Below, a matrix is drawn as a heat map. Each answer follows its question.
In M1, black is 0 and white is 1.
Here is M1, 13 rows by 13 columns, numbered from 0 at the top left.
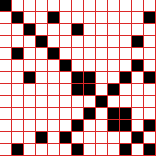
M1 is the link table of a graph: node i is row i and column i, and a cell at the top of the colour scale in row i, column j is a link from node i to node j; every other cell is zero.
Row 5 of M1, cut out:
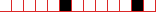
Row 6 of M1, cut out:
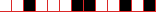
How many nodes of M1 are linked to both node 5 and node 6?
6
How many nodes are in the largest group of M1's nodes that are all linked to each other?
8
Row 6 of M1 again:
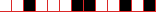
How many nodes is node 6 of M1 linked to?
8
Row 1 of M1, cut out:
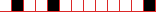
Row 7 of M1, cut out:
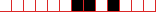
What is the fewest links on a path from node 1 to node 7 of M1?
1
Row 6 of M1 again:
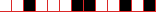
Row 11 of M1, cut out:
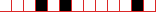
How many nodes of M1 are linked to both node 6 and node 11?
5
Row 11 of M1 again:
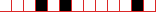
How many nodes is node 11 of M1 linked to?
10
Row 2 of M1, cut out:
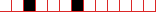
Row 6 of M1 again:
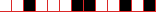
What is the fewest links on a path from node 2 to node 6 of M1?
2
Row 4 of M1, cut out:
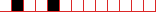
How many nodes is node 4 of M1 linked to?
11
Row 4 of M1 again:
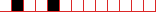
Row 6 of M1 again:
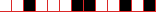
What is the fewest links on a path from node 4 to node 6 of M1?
1
